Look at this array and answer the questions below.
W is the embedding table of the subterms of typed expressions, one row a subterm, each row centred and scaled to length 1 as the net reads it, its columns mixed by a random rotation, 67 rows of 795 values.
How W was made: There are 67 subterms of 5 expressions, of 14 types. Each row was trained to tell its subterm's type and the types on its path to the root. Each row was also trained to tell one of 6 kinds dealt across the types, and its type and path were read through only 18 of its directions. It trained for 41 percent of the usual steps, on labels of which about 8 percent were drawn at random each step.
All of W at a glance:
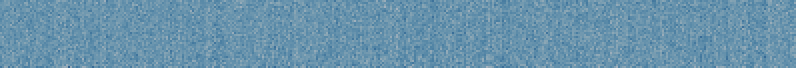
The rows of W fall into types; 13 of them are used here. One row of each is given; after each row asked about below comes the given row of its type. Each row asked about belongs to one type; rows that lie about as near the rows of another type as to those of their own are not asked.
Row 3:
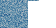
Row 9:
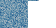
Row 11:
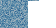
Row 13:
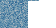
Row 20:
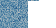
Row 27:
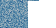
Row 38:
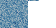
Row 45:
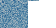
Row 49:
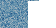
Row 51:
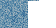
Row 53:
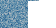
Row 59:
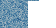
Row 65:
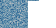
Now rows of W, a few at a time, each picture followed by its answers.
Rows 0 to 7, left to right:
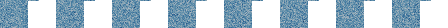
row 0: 13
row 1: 59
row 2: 65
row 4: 27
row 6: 59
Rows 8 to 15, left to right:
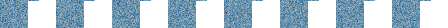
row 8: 65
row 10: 38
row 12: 45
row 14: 45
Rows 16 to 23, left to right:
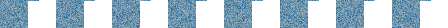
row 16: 59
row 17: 9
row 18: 45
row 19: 27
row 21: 27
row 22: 65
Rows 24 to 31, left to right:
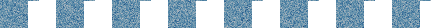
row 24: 51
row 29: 9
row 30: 38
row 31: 45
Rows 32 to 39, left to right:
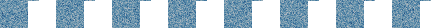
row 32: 45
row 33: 13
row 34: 65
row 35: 49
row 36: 9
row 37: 53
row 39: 11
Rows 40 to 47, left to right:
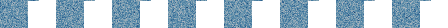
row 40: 27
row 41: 9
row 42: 49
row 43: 3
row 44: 27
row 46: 53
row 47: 45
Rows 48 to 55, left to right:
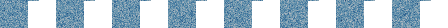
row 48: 53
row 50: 3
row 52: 51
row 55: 9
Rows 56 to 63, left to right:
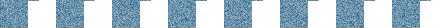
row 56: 65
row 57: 27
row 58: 13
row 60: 59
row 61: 65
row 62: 38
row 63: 9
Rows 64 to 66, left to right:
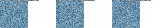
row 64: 11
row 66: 13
